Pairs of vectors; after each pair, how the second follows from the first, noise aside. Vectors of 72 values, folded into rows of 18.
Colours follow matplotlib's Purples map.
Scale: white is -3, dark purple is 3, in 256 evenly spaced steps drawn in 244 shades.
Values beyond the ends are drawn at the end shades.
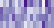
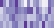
sign-scrambled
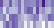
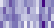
sign-scrambled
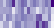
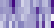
sign-scrambled
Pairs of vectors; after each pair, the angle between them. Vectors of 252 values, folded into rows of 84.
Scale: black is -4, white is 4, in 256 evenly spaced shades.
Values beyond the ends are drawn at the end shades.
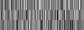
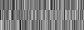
orthogonal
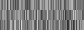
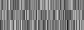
nearly parallel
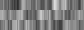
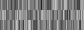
partly aligned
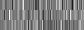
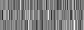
partly opposed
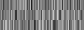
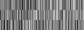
orthogonal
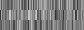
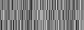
orthogonal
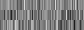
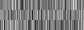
partly aligned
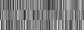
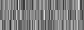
orthogonal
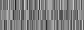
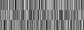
nearly parallel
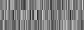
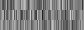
nearly opposite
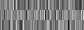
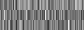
nearly opposite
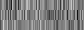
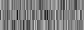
orthogonal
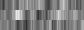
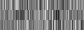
partly opposed
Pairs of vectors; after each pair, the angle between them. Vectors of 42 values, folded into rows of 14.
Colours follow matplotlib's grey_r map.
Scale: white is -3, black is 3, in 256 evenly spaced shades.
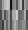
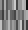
orthogonal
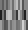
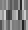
nearly opposite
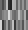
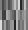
partly aligned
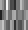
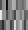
nearly opposite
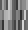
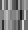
nearly parallel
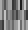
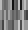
nearly parallel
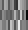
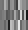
nearly parallel
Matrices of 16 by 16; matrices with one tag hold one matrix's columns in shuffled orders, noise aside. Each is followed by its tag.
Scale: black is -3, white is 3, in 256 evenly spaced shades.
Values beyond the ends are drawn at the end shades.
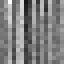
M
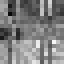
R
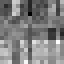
R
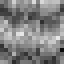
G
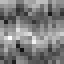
G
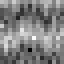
G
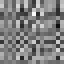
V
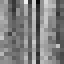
M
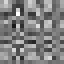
V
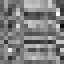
V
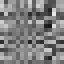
V
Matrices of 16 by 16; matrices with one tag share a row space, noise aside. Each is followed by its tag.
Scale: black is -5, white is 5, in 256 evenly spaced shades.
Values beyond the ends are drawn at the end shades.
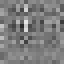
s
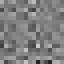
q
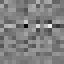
q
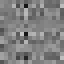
s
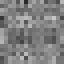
s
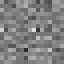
q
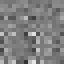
q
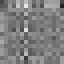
s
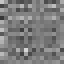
s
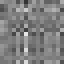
s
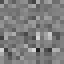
q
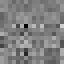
s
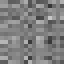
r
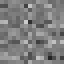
r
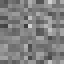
r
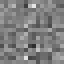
q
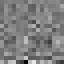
q
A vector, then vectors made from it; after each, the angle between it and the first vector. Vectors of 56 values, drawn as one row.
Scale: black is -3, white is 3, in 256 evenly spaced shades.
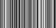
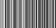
partly opposed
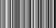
partly aligned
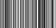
nearly opposite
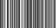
partly aligned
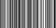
nearly parallel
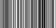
nearly opposite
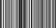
orthogonal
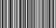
orthogonal
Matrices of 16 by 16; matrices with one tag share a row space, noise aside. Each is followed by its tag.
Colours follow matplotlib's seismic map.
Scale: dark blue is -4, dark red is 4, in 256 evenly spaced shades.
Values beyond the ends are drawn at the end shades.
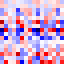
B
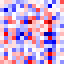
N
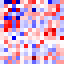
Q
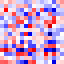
N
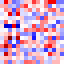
Q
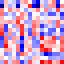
B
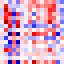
Q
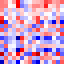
B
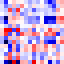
Q
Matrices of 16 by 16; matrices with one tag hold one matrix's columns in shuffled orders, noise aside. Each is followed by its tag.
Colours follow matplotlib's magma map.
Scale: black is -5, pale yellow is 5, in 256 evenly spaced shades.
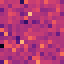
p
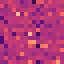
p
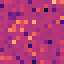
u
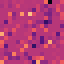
p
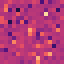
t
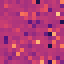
p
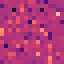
t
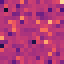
u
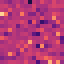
p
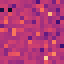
t
